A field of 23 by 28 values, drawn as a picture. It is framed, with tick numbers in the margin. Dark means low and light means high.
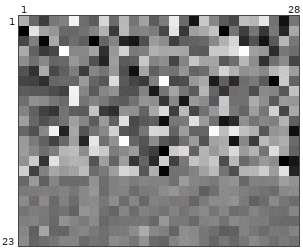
A horizontal seam about 70% of the way down splits the table, and the bottom part is calmer. Fine speckle covers the field. The halves do not mirror each other. No overall slope runs across the table. No single row or column stands out from its neighbours.
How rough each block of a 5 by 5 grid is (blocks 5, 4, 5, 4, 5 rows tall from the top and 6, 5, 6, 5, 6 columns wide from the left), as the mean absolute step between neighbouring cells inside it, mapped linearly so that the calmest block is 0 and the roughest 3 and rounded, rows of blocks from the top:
33223
11322
23232
21211
00000
